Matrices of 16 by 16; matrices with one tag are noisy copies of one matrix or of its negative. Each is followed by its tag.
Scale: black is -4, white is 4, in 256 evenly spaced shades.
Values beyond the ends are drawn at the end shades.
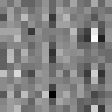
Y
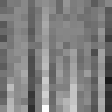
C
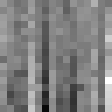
C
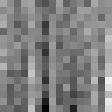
C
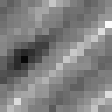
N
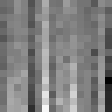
C
